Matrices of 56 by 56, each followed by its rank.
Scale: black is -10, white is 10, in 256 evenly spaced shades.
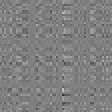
three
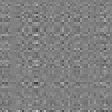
three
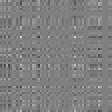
two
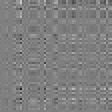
two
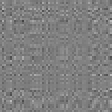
three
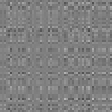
two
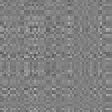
three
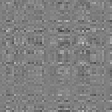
three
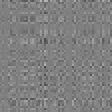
three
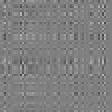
two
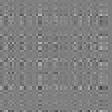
two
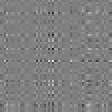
two
